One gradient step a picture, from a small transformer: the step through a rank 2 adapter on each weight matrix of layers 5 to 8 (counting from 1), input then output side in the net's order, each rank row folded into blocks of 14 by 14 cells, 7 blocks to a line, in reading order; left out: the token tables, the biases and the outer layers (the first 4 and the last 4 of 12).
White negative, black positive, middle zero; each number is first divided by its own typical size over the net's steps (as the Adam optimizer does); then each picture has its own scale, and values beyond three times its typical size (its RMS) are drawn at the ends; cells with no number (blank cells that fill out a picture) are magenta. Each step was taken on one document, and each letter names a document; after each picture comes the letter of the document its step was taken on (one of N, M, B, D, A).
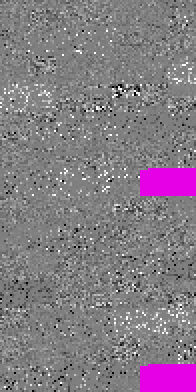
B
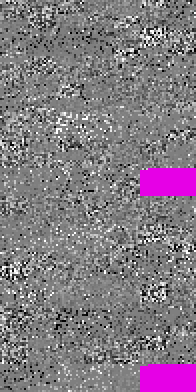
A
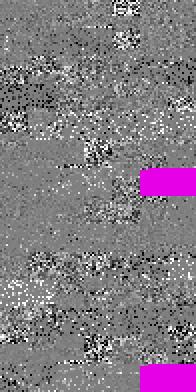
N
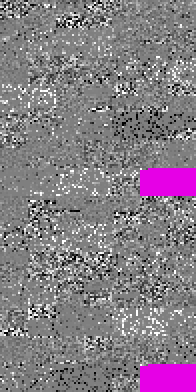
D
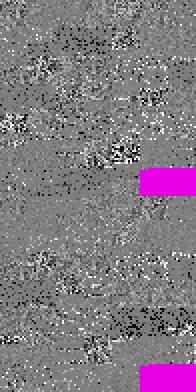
N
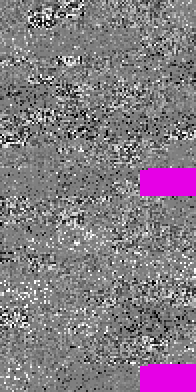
A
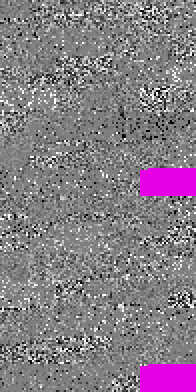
D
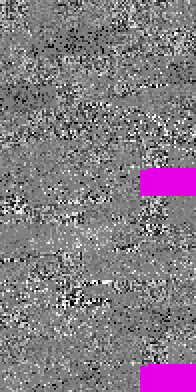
A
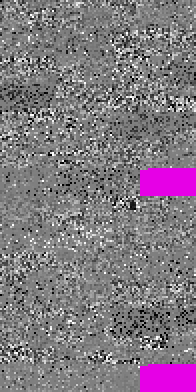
A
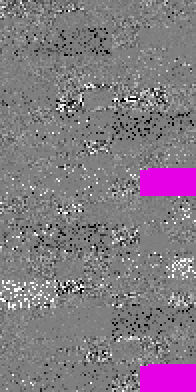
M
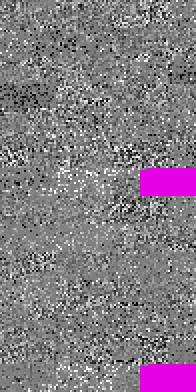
A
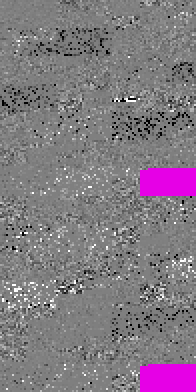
M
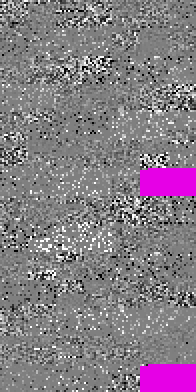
D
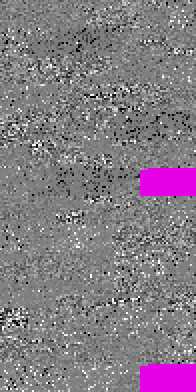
B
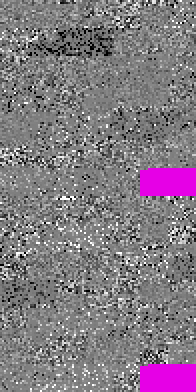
D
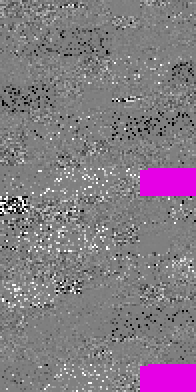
M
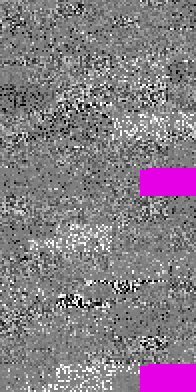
A
